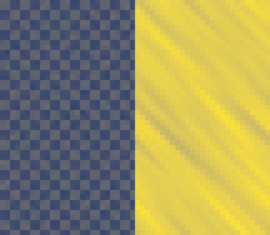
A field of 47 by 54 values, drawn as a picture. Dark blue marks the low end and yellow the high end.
The table splits into one row of 2 panels. Panel 1,1: low, checkered. Panel 1,2: very high, slanting down to the right, faint in contrast.
